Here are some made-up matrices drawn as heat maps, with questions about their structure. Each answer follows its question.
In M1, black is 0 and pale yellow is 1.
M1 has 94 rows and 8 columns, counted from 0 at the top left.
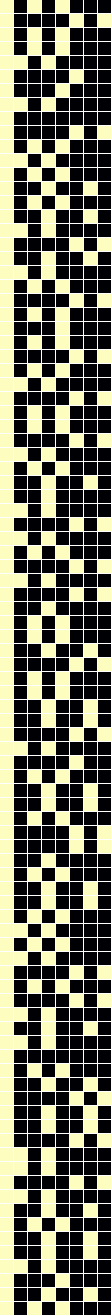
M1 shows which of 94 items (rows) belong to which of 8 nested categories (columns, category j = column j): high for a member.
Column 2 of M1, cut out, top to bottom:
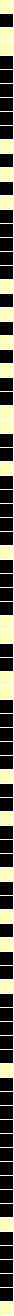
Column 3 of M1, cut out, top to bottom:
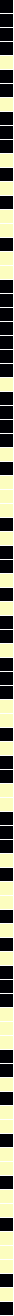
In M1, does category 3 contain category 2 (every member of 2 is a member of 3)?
no
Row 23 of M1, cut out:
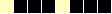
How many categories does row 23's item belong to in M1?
2
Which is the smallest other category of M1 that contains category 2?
4
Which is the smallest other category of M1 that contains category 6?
3
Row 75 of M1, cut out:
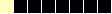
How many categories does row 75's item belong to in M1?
1
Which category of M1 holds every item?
0
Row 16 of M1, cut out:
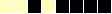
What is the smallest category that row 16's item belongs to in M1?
1
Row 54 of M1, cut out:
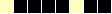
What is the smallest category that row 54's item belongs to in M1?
5
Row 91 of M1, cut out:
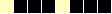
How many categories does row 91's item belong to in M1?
2
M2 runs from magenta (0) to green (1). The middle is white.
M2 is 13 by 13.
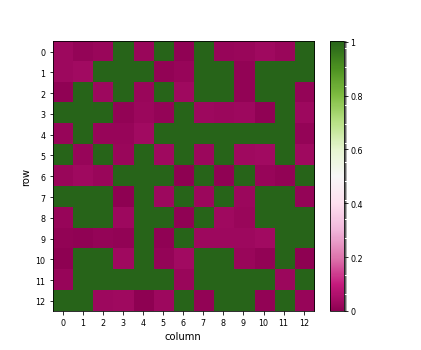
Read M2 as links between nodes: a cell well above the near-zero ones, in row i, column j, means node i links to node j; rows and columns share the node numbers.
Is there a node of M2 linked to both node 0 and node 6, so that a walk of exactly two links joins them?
yes
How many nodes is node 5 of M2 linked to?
6
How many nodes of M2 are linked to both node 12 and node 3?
4
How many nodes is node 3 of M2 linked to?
5
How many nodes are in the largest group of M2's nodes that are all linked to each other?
6
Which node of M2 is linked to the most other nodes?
node 11
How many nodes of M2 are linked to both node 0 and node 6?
4
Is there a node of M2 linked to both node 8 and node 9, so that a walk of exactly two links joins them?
yes
